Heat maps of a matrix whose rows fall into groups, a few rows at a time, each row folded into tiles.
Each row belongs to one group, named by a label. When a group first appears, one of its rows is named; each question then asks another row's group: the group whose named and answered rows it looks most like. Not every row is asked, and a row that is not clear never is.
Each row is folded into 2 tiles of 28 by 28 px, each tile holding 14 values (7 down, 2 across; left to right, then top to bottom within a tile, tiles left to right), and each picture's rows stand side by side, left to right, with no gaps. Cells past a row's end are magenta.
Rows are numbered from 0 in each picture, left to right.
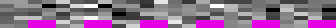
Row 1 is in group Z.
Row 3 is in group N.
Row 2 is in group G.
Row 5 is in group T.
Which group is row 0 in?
Z
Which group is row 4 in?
T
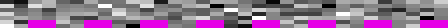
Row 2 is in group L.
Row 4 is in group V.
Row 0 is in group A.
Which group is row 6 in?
L
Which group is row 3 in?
Z
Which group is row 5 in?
Z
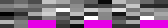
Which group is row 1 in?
V
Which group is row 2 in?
V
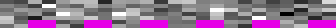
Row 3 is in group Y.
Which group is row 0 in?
N
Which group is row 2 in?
L
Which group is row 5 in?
G
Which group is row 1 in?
L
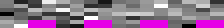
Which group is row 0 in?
G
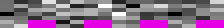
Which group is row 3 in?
G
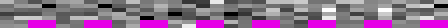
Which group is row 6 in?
Y
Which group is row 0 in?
Z
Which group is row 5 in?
Y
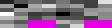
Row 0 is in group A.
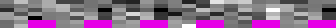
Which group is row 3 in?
G
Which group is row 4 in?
Y
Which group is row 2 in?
T
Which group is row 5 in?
T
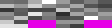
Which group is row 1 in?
V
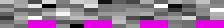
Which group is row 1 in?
L
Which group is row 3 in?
Y
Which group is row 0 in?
Z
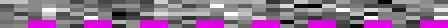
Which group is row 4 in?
L
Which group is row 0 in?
Y
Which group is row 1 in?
V
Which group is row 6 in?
V
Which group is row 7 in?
Y
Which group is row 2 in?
G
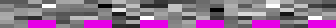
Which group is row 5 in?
V
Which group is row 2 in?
V
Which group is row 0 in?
N
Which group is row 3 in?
T
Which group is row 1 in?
Z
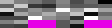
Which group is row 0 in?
V
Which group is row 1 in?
V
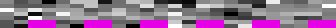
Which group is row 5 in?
N
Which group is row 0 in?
V
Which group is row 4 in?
G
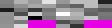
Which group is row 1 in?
L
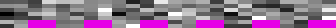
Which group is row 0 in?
G
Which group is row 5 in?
Y
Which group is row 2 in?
G
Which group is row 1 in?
Y
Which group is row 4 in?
V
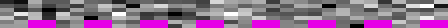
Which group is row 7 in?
Z
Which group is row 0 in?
T
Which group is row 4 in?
L
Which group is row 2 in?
A
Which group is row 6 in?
L
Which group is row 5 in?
Z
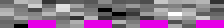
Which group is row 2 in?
G
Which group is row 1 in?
T
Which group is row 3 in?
L
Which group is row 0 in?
L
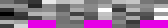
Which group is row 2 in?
Y
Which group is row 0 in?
G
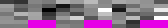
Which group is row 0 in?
T
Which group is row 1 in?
Y
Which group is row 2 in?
Y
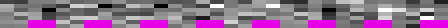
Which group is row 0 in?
T
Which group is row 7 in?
V
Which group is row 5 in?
T
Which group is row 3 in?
N
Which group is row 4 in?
N
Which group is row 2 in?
Z
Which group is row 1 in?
Z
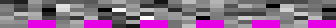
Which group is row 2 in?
V
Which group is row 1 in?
T
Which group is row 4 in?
Z
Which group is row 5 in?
T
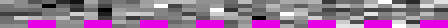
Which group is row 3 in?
Y
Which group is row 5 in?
L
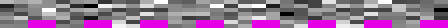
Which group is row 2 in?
A
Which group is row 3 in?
N
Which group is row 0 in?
Y
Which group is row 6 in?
A
